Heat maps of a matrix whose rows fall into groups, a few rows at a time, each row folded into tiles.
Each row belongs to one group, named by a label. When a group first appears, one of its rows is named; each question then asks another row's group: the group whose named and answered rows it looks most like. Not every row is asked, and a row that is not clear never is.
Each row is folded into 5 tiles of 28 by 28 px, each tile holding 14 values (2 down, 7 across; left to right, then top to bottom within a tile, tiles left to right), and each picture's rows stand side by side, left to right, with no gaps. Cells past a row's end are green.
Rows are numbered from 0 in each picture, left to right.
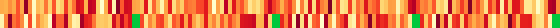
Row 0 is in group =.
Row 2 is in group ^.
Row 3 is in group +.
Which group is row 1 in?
+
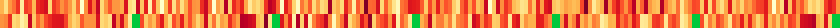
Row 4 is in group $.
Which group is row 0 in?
=
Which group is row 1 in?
+
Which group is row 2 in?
^
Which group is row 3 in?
=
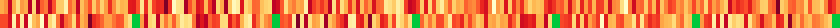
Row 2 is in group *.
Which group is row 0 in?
^
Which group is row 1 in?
$
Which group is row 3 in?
+
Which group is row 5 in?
*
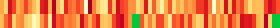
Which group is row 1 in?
+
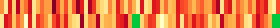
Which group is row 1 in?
=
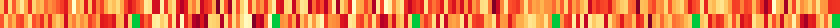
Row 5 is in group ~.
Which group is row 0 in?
+
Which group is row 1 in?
=
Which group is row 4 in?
*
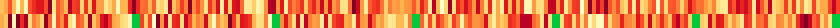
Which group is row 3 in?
+
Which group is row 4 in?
*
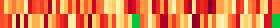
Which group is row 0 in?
*
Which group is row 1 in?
$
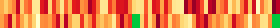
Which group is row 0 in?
=
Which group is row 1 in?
$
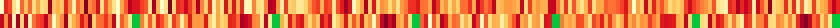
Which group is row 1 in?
+
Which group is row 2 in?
~
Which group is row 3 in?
$
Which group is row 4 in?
+
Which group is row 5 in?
~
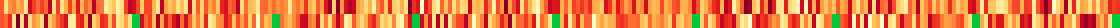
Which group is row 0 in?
*
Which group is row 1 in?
^
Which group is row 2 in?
$
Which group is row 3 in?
^
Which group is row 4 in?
$
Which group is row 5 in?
$
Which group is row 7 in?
~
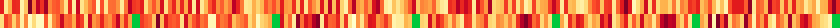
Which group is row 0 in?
*
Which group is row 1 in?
*
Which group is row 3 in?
~
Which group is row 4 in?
~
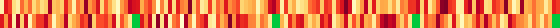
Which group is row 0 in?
^
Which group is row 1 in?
^
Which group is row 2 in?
~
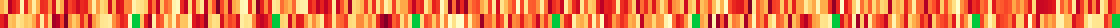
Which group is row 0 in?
=
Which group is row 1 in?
=
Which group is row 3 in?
*
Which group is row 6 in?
^
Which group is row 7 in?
$
